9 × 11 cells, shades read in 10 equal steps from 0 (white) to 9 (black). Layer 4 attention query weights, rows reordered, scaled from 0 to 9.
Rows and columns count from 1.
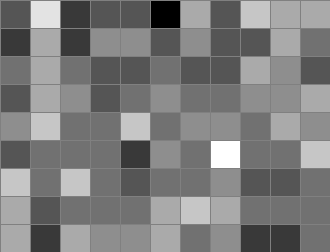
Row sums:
52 55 55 49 43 49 51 47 52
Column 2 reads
1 3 3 3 2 5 5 6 7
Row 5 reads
4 2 5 5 2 5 4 4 5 3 4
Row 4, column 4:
6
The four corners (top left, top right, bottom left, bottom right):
6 3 3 5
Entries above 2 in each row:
9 11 11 11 9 9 9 10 11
